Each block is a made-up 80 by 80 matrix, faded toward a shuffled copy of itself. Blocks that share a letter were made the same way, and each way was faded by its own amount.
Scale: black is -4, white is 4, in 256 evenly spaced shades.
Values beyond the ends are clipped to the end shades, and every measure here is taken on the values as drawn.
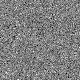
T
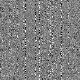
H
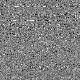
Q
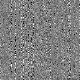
H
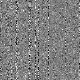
H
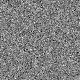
T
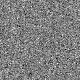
T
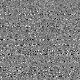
Q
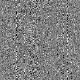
H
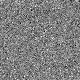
T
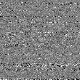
Q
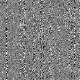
H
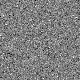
T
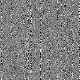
H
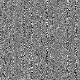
H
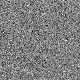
T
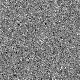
T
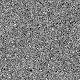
T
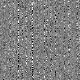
H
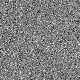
T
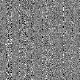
H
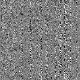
H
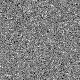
T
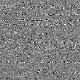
Q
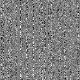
H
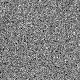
T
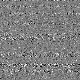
Q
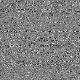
Q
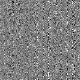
H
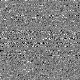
Q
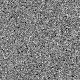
T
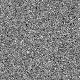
T
